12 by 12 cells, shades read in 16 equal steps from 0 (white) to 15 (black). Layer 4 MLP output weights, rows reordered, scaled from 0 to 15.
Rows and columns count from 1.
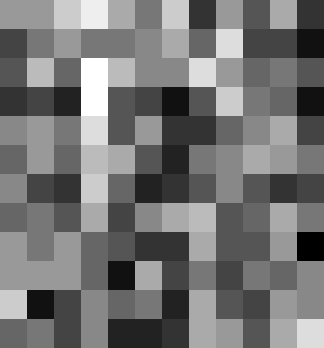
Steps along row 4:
down up down up up up down down up up up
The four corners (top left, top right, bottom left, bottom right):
6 12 9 2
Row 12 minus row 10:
3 2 5 -2 -1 8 1 -3 -5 2 -4 -5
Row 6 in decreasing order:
13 10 9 9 8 8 7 6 6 5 5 4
